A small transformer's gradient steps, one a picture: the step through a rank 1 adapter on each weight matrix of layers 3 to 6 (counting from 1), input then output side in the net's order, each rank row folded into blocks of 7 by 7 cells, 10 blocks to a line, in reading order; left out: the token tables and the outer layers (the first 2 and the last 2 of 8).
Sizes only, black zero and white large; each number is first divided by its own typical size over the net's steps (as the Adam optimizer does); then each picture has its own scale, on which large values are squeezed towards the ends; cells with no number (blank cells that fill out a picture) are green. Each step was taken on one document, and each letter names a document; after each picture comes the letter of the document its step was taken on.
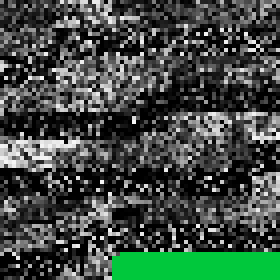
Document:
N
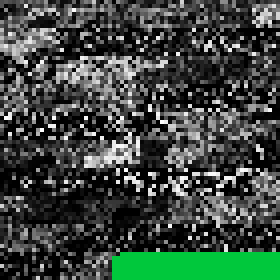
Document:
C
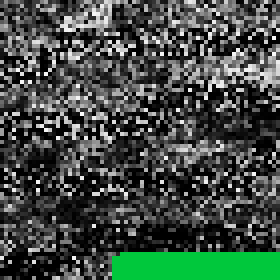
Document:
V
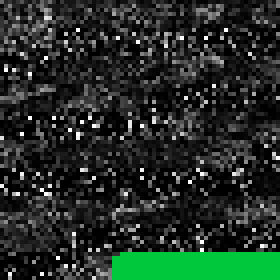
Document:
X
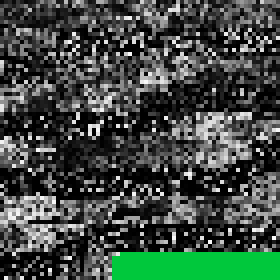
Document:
N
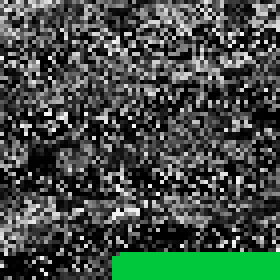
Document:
V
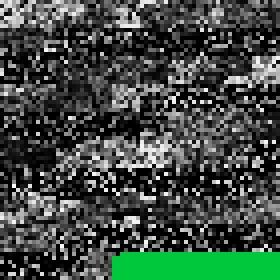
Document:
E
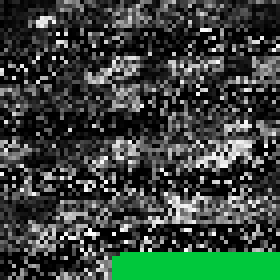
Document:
E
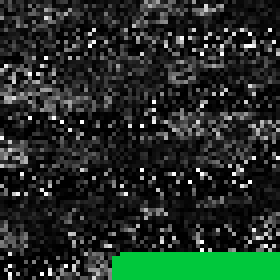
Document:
X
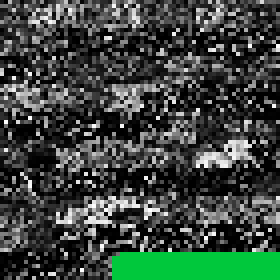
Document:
E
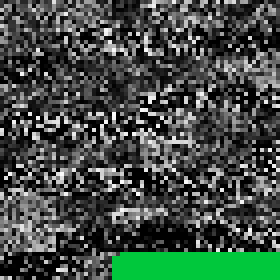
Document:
V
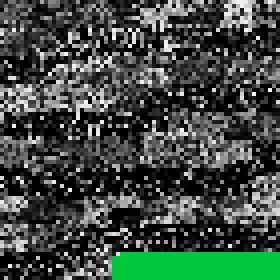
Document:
N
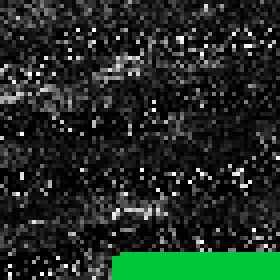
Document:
X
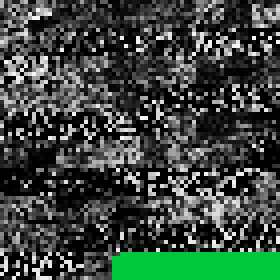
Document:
C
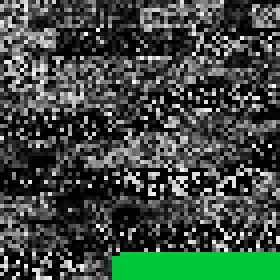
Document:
C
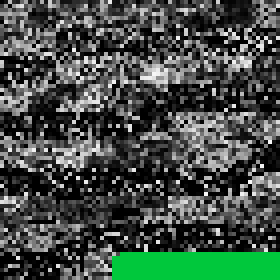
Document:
N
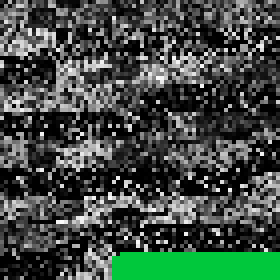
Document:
N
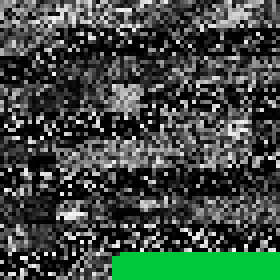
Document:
E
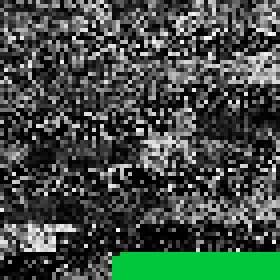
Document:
V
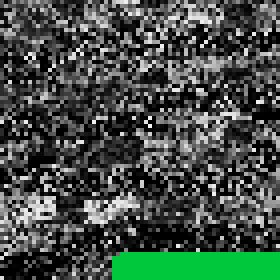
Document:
V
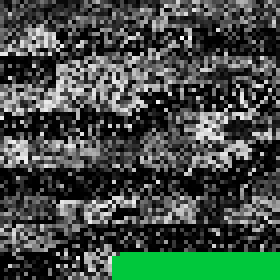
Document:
N
